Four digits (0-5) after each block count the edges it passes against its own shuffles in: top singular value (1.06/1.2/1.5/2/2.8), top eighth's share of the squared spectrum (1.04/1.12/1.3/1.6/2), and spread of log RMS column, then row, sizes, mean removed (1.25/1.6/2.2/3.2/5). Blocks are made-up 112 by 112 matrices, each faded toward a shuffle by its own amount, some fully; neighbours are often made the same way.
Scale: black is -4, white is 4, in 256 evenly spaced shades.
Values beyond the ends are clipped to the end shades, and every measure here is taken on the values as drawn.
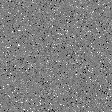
1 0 0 0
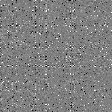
4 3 2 2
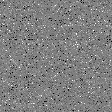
3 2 1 1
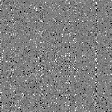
4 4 3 2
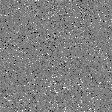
2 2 1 0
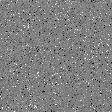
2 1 0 0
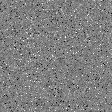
0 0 0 0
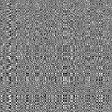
5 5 4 4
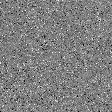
0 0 0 0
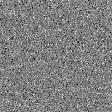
2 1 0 0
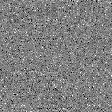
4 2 0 1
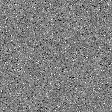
0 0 0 0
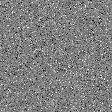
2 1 0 0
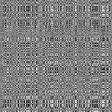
5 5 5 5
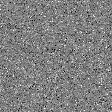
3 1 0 0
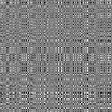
5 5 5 4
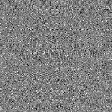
4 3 2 2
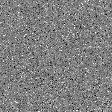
0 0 0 0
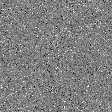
0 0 0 0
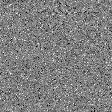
2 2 0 0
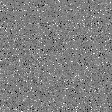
3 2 0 1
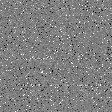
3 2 0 1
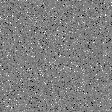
1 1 0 0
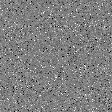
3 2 0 1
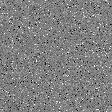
1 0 0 0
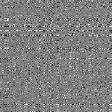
5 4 2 3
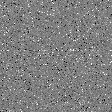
2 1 0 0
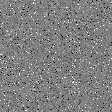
2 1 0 0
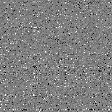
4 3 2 2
